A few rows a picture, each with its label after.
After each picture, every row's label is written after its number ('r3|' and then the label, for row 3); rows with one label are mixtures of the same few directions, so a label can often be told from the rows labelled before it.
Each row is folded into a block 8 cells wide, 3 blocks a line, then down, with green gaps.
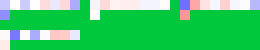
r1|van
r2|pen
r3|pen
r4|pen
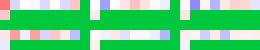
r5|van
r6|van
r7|pen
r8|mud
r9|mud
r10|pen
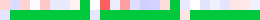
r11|pen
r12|pen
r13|pen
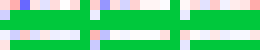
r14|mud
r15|pen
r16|mud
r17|mud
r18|pen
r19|pen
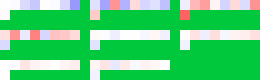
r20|mud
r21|mud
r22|van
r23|mud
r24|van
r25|mud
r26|mud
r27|mud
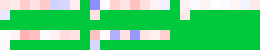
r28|pen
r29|van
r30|van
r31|mud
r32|pen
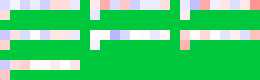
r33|pen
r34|pen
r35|mud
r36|pen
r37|mud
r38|van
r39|van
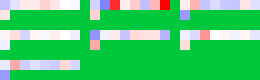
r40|van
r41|mud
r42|van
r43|mud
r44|pen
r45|mud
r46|van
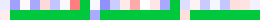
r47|mud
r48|van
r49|pen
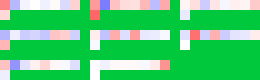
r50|van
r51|van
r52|mud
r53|pen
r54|pen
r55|pen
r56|van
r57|mud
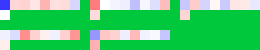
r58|van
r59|van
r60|pen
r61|mud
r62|pen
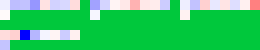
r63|mud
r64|van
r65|mud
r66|mud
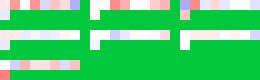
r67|mud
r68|mud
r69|pen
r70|van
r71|mud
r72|mud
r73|van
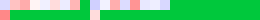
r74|van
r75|pen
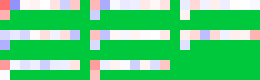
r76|van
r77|pen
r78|pen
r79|van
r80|pen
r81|mud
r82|van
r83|van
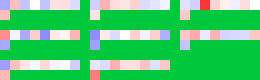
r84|pen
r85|pen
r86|mud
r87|pen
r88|van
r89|pen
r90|pen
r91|van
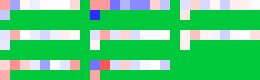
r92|pen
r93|van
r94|pen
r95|van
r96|pen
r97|van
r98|van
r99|pen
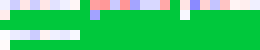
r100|mud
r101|pen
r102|pen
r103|mud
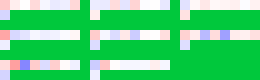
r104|pen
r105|pen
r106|van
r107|van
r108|pen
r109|pen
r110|mud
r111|van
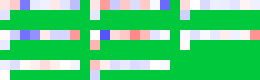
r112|mud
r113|mud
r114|van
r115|mud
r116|van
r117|mud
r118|van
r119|van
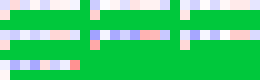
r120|pen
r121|pen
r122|pen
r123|pen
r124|pen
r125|pen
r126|mud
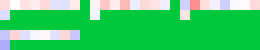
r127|pen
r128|mud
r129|van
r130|van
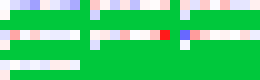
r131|mud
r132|pen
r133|pen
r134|pen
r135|mud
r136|van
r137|pen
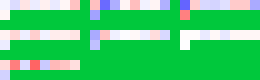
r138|mud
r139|van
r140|pen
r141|mud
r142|van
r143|pen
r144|mud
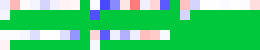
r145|van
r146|van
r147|pen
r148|mud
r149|pen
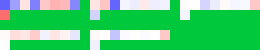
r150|pen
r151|mud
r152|mud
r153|mud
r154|mud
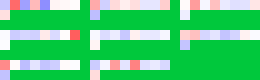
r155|pen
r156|pen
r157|pen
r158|mud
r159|mud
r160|van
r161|van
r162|pen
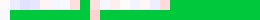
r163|mud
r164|van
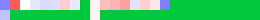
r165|van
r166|mud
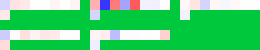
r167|van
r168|pen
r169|mud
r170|van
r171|mud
